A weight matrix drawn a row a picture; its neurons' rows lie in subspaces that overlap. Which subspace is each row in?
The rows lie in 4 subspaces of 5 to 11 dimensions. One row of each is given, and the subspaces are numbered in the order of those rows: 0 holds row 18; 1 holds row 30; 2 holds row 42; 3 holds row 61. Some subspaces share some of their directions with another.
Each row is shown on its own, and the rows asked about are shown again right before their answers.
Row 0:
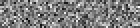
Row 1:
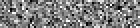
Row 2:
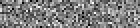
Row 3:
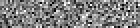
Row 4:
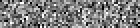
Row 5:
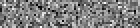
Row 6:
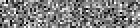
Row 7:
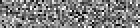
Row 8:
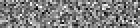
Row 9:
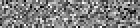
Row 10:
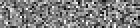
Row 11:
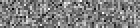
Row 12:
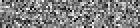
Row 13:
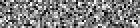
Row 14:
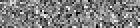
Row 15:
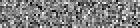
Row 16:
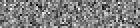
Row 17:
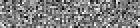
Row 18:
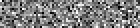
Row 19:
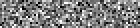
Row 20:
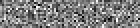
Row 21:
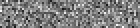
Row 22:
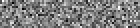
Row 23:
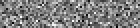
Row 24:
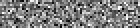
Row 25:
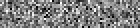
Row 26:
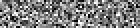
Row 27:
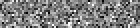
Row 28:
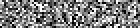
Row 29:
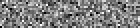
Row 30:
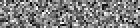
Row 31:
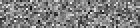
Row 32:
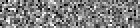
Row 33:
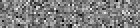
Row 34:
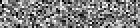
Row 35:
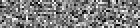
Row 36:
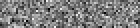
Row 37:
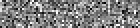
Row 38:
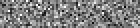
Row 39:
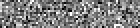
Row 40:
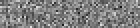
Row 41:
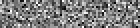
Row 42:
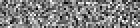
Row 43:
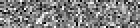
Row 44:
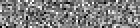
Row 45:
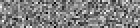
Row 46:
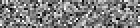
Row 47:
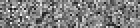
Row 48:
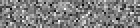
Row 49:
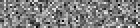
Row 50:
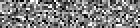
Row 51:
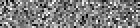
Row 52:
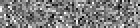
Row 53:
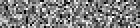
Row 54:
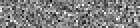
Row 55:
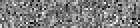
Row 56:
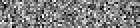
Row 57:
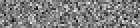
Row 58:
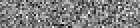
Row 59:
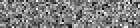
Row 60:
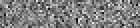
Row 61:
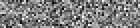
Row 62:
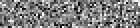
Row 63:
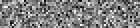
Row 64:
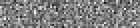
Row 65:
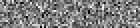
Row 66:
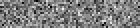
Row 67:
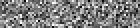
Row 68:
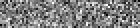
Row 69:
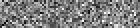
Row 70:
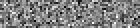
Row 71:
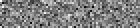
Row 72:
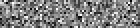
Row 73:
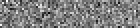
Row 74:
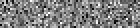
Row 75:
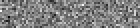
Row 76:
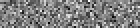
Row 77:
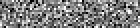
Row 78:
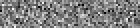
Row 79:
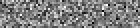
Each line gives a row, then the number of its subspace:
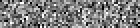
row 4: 1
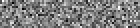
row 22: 0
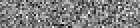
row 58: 3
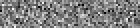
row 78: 2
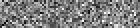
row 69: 3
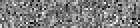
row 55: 1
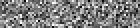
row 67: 3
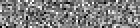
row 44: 0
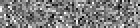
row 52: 2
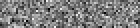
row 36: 3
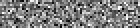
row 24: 0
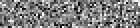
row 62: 0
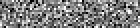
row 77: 0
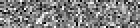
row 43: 3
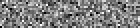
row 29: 0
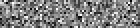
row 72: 3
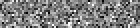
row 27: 0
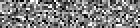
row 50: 0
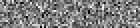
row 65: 1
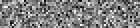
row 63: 0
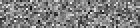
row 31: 3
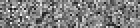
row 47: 3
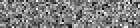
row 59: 2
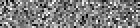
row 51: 1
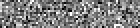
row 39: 0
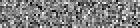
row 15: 1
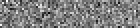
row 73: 1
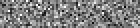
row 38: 3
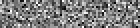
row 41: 0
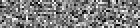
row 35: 0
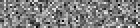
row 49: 0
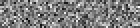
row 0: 3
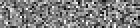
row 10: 0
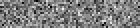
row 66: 3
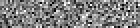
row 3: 0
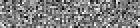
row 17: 3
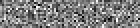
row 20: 3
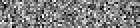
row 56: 1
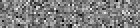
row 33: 2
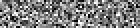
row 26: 3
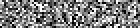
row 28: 3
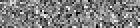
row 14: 0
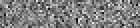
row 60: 2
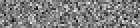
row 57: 2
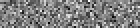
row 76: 0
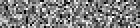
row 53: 0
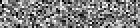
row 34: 0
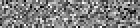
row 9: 3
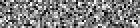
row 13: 3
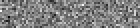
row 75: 0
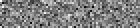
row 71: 0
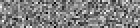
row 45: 0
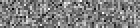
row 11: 0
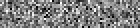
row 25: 0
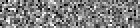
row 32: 0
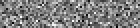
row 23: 3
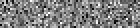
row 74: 1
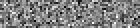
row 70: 0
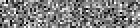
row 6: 1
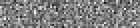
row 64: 3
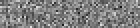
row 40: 0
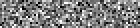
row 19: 0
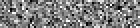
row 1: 0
